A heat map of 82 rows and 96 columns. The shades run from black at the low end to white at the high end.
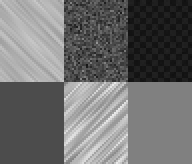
The table splits into 2 rows of 3 panels. Panel 1,1: high, slanting down to the right, faint in contrast. Panel 1,2: low, fine-grained. Panel 1,3: very low, checkered, faint in contrast. Panel 2,1: low, flat. Panel 2,2: high, slanting up to the right. Panel 2,3: middling, flat.
